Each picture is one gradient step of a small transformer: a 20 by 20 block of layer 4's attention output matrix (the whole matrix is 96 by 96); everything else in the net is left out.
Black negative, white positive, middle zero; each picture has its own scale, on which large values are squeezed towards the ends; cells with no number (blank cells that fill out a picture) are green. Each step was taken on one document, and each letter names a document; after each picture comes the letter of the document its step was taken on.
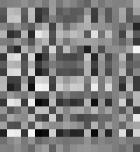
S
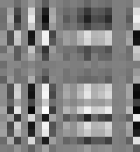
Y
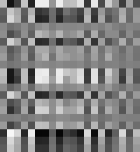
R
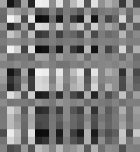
R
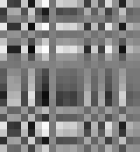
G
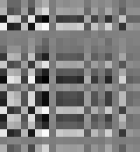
G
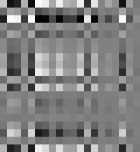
R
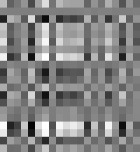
G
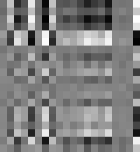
Y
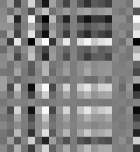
Y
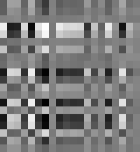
G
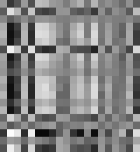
S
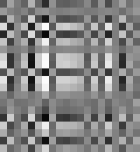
G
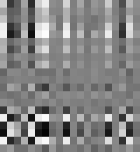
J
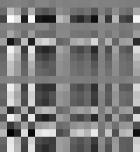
S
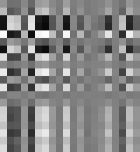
J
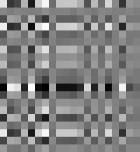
G
